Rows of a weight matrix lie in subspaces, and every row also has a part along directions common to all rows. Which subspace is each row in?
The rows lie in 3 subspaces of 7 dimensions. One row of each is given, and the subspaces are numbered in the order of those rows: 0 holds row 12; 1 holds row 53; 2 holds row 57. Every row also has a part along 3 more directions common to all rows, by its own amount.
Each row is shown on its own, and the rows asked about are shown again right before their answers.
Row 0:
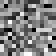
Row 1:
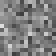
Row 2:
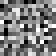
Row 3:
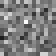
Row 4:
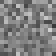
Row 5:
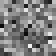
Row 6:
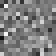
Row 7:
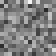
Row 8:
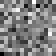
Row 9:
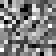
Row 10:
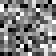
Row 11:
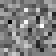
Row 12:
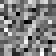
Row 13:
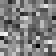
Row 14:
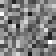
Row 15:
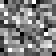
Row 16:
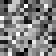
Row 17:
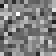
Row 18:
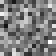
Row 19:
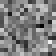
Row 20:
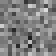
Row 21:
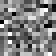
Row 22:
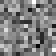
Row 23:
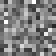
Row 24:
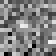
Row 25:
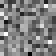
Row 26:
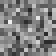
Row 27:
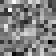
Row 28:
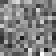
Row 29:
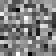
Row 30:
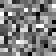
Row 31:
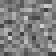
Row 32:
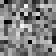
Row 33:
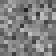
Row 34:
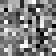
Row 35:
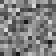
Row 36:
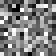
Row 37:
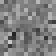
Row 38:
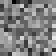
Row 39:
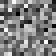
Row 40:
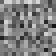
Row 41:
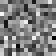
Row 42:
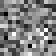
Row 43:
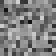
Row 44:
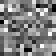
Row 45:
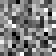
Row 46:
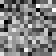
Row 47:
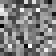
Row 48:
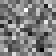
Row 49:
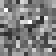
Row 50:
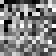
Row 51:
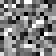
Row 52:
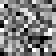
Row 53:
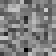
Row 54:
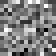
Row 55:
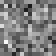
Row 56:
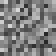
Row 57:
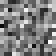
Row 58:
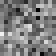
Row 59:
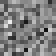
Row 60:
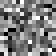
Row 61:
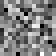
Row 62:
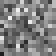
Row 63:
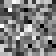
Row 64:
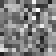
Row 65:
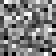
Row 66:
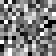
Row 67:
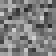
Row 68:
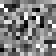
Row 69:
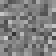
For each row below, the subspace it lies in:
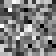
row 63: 2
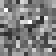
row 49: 1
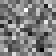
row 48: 0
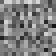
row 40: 1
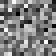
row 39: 1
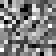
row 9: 0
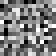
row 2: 1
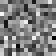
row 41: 2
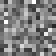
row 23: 0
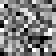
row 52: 1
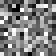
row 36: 2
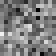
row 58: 1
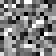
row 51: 1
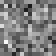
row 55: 0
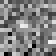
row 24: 2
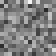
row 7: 2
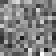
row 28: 1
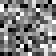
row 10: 2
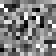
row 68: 0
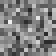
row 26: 0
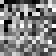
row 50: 1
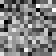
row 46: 1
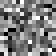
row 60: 1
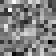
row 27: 2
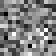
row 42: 2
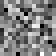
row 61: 1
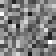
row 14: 0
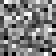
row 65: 1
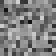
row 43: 1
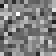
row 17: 1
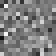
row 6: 1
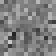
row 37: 2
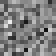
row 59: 2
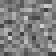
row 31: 2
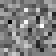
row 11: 0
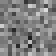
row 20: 2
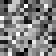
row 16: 1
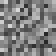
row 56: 0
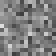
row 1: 0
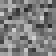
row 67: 2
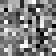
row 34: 0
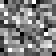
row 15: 0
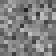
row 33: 0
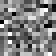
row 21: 2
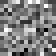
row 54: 2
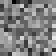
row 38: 1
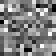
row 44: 2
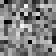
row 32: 1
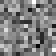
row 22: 0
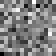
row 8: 0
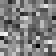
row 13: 0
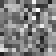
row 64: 0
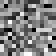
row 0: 2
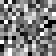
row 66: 2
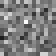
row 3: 1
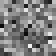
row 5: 1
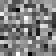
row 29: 1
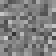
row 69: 2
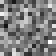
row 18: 2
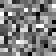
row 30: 0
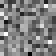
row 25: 0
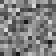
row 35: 0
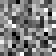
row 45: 0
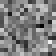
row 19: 0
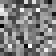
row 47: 2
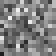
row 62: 2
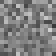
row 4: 1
